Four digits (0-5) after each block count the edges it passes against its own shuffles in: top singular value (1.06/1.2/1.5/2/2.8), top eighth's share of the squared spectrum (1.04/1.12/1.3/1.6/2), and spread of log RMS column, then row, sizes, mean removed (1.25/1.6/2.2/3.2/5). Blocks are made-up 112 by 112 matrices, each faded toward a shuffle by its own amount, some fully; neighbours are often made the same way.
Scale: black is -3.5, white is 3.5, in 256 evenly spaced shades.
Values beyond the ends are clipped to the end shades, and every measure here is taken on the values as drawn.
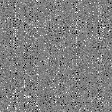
2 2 3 2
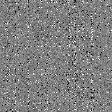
2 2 3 2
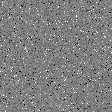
0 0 0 0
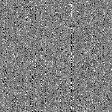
2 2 3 0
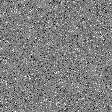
0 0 0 0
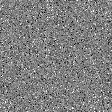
0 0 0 0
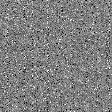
1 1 2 0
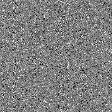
1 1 3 0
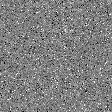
0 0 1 0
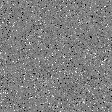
0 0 0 0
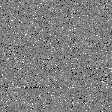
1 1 1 1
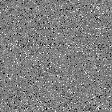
1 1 1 2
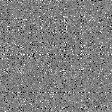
2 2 2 3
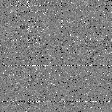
2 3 2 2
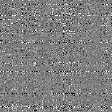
2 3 3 4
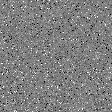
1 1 0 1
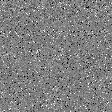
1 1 0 1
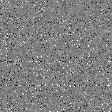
2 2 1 2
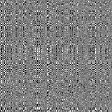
5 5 4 3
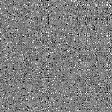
4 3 2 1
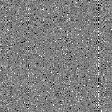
4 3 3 1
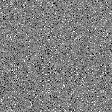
4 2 2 1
